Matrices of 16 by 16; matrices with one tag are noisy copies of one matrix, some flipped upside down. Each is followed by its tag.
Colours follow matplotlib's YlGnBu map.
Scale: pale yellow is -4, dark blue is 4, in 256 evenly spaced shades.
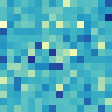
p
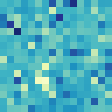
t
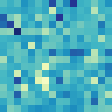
t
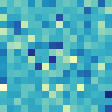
p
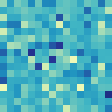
p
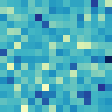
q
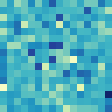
p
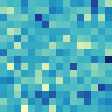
q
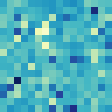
t
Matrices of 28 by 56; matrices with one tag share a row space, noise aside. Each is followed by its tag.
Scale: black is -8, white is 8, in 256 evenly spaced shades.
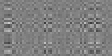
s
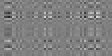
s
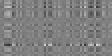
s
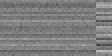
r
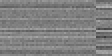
r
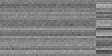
r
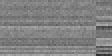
r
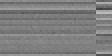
r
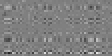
s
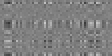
s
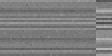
r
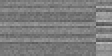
r
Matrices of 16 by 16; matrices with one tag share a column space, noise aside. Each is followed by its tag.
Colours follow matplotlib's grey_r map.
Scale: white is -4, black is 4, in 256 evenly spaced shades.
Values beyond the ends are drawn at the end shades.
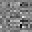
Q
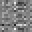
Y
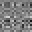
Q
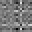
Y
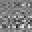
Q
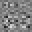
Q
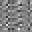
Y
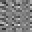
Y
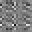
Y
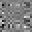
Q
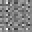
Y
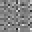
Y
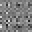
Q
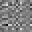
Y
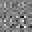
Q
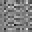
Y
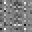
Y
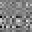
Q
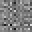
Y
